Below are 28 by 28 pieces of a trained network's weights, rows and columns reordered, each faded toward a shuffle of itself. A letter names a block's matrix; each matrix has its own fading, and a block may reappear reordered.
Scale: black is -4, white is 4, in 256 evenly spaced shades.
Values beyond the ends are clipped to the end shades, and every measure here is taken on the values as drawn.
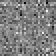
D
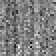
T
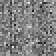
T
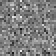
D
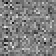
D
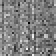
T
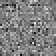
D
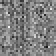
T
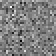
D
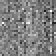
T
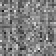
T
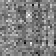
T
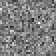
D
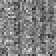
T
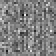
T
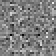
D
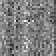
T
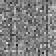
T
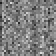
T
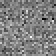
D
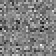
D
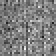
T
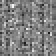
T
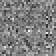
D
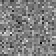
D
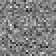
D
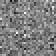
D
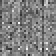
T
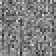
T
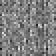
T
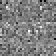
D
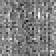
T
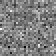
D
